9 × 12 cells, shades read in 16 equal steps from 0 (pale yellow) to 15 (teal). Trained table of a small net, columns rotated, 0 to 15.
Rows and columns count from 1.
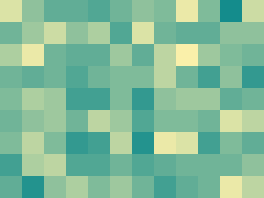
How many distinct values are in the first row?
9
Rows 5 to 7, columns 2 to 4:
5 6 12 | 7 6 9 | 4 8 13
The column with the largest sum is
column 4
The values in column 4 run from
5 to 13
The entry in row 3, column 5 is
10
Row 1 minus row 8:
-10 2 6 -1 0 0 -4 -2 -8 -1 6 -4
